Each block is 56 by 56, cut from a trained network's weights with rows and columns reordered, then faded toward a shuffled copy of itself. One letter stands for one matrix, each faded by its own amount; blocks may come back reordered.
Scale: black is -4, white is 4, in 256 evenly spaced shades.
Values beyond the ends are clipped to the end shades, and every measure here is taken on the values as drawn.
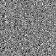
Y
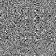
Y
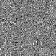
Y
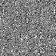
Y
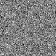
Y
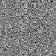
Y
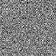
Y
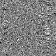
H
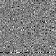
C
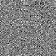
Y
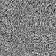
H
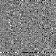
C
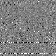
C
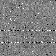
C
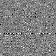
C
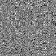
Y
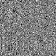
H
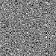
H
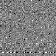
C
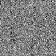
Y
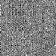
H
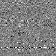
C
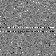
C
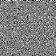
C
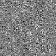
Y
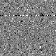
C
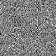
H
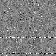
C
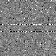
C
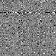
C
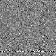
C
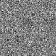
H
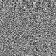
H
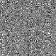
Y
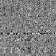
C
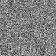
H
